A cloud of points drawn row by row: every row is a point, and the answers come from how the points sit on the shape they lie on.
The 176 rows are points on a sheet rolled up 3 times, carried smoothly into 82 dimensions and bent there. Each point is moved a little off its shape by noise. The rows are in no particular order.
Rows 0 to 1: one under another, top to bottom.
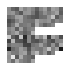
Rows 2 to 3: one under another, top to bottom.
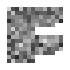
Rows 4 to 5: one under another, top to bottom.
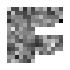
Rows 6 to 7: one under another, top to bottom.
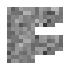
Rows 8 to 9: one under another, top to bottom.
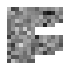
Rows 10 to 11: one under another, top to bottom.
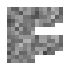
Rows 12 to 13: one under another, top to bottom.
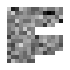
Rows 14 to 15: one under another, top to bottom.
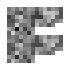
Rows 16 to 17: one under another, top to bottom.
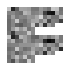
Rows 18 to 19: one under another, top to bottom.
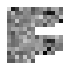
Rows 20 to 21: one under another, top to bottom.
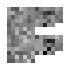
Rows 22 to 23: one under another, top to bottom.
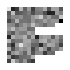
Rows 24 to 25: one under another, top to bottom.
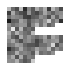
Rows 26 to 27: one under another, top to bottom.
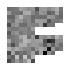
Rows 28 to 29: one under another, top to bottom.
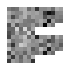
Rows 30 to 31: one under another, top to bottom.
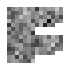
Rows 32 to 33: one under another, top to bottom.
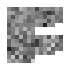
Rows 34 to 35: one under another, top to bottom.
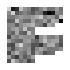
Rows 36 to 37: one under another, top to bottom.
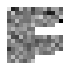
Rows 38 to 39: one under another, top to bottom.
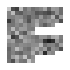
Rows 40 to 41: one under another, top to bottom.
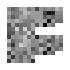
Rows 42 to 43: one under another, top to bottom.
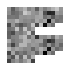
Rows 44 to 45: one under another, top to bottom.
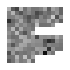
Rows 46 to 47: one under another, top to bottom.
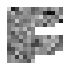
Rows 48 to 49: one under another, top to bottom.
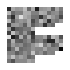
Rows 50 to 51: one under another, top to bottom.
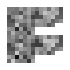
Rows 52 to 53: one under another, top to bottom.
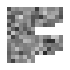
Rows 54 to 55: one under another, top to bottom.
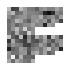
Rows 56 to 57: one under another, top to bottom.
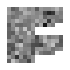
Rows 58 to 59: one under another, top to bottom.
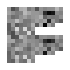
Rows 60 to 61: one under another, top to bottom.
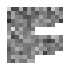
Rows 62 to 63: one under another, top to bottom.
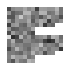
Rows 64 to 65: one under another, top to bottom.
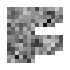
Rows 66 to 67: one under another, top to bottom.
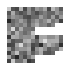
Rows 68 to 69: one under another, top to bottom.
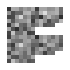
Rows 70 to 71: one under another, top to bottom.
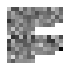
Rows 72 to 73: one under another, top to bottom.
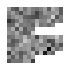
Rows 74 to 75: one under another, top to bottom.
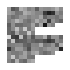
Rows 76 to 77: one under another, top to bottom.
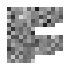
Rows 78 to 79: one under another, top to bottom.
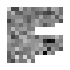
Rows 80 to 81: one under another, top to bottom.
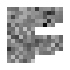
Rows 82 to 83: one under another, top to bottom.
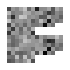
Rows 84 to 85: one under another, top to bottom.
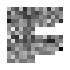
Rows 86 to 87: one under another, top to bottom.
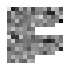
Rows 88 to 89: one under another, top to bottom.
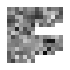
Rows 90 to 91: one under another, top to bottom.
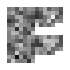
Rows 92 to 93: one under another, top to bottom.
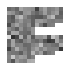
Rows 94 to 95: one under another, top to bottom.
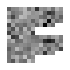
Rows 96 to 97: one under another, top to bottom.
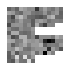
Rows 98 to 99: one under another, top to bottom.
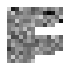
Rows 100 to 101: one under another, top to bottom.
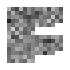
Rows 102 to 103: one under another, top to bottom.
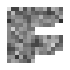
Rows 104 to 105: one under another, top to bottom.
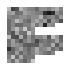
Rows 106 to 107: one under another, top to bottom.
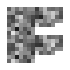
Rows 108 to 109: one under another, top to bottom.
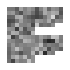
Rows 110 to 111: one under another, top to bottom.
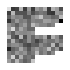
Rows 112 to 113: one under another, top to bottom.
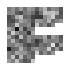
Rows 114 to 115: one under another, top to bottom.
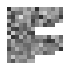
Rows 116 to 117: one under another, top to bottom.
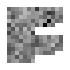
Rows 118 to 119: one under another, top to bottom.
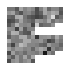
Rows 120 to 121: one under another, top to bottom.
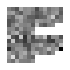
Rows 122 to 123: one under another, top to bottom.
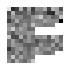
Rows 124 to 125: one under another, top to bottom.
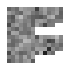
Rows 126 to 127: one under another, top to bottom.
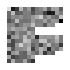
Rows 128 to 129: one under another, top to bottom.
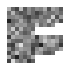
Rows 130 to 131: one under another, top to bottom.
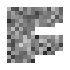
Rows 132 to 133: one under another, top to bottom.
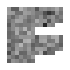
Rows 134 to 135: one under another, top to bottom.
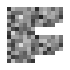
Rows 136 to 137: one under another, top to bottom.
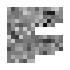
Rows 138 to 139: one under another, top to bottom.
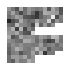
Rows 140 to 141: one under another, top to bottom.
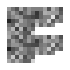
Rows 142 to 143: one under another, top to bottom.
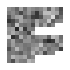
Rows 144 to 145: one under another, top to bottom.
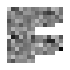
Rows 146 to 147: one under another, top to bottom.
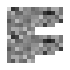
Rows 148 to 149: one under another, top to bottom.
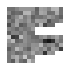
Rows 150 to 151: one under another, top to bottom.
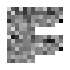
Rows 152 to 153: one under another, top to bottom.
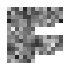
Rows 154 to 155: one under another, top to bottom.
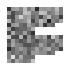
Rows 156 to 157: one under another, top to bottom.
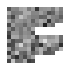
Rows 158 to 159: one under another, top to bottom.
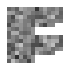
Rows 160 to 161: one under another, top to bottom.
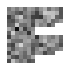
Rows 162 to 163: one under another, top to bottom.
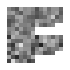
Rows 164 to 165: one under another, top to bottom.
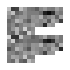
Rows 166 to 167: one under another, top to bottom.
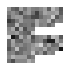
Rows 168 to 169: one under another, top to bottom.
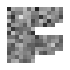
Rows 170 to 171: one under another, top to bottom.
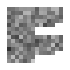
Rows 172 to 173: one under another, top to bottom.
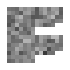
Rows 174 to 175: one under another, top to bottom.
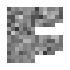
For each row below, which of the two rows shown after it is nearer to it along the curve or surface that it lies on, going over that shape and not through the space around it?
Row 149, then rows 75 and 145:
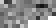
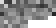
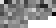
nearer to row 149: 75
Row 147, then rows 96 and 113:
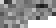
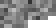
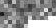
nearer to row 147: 113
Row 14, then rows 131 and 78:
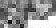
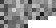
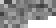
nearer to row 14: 131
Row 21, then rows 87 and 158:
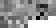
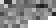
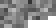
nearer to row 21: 87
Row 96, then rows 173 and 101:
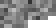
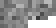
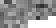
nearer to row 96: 173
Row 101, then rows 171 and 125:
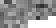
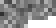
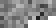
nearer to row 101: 171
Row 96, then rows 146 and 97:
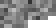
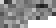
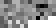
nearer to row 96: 146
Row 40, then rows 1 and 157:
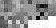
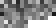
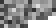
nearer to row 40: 157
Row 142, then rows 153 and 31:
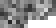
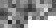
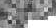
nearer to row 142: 153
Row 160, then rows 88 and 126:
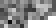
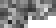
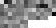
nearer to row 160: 88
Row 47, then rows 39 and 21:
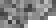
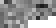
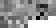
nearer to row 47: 39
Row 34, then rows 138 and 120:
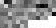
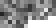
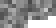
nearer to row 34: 138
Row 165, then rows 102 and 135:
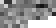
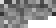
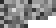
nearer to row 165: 102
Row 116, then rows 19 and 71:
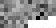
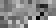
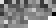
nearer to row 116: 19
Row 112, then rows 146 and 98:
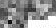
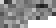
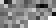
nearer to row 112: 146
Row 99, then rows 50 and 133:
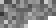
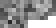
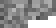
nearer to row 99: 50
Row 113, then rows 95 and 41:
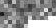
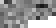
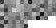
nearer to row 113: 95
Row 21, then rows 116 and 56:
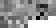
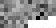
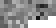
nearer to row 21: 116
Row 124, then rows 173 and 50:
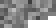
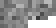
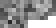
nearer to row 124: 173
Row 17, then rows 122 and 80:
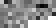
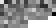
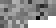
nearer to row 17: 122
